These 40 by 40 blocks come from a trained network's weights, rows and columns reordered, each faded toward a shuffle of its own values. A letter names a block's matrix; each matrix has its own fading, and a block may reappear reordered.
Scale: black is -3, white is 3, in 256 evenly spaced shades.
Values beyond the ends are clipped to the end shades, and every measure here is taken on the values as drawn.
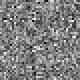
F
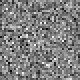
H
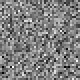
F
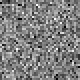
F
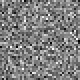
F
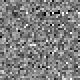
F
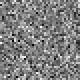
H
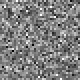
H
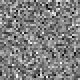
H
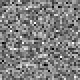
F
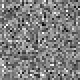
H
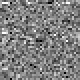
F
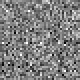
F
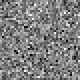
H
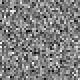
F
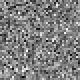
H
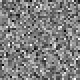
H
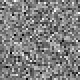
H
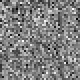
H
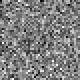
H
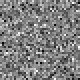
H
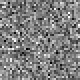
H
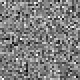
H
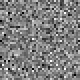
F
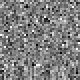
F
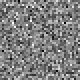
H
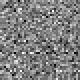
F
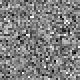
H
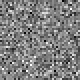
H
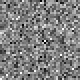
H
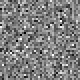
H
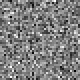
H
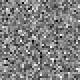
H
